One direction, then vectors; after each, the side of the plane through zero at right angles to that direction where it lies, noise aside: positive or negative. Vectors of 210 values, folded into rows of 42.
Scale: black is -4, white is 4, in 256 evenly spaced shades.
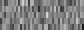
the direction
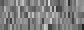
positive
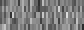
positive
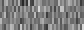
negative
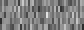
positive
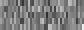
negative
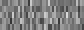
positive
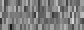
positive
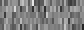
positive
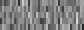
positive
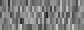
negative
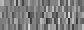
negative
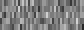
positive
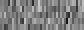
negative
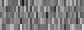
negative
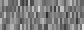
negative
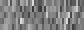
positive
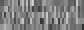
positive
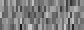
positive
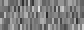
negative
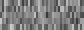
negative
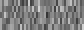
negative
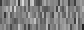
positive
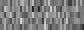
positive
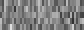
negative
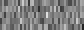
positive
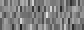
positive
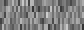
positive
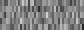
positive
